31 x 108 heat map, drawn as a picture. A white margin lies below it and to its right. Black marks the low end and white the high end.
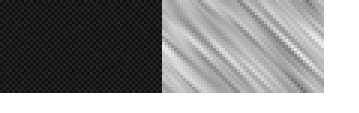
The table splits into one row of 2 panels. Panel 1,1: very low, checkered, faint in contrast. Panel 1,2: high, slanting down to the right.
